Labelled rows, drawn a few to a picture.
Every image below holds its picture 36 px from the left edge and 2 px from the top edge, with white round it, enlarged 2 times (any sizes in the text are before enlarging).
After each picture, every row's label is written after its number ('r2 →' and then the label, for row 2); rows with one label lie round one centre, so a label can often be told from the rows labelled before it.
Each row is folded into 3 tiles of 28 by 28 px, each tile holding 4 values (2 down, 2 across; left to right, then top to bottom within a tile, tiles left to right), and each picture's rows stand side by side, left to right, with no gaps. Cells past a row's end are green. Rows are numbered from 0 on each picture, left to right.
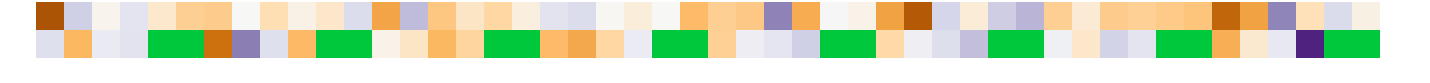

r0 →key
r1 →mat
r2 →key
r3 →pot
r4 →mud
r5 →mud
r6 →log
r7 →mud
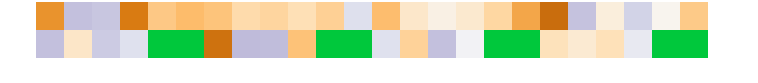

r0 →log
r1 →mat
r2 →log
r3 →key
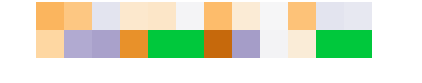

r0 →mat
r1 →mat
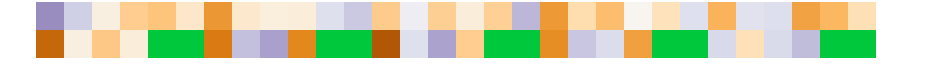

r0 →pot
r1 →mat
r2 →mat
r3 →mat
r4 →log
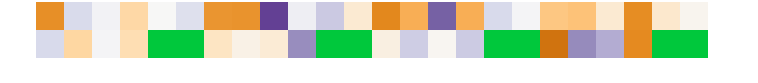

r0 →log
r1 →mud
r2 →mud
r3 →mat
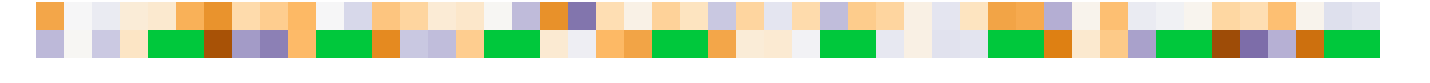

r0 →log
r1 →mat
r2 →mat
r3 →key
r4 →pot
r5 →log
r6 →pot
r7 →mat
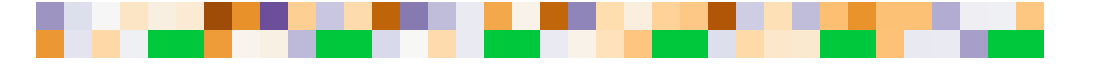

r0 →pot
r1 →mud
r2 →key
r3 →key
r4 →key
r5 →mud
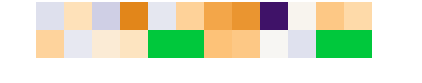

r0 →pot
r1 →mud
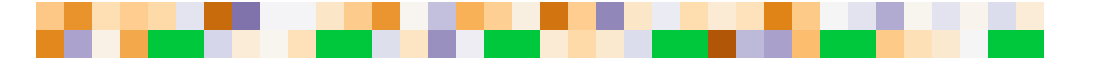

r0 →mat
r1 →key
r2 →log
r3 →mud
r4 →mat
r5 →pot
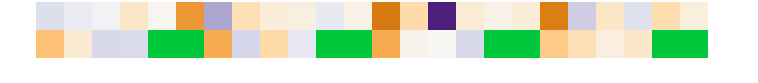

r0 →pot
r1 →pot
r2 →mud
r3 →key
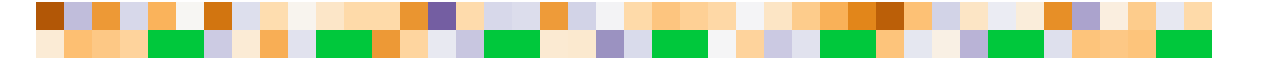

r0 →key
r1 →key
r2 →mud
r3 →log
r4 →log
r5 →mud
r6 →key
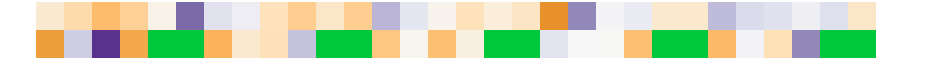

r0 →mat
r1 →pot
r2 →pot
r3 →key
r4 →pot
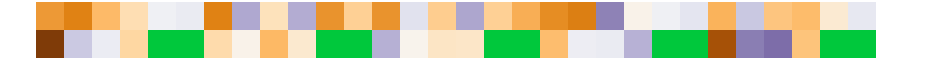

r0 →mat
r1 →key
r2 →key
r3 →mud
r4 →mat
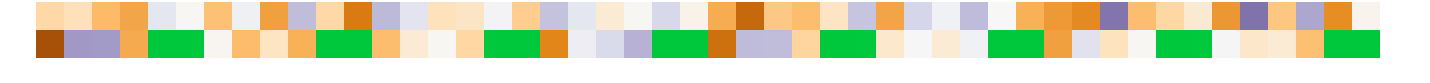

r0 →mat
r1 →key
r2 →pot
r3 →pot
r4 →mat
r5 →key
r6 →mud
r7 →key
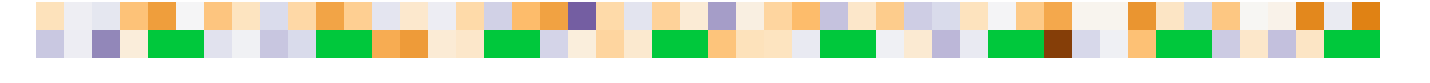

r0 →log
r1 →log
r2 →pot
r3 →key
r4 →pot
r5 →log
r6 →mat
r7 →log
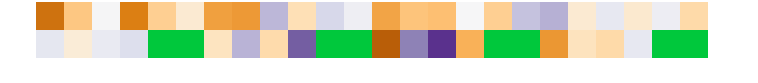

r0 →log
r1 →mud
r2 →mat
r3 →pot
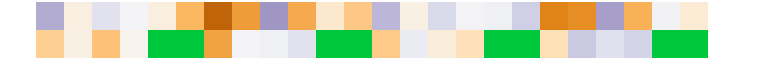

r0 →pot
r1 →mud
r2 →pot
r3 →mud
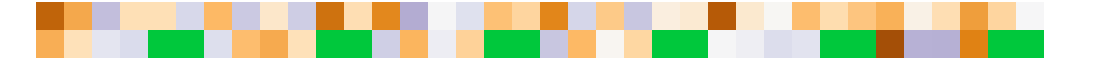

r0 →mud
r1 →key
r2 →key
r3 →key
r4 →log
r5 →mat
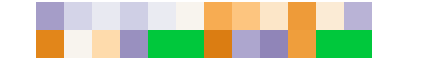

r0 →pot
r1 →mat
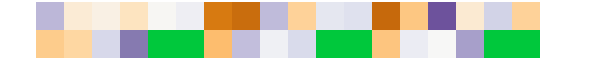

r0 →pot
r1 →mud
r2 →mud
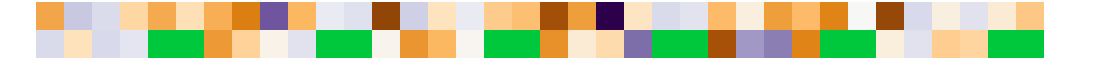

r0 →log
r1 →mud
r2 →key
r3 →mud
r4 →mat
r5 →key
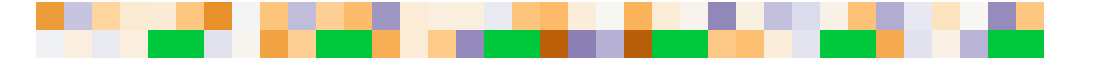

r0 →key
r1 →key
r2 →pot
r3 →mat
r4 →pot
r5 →pot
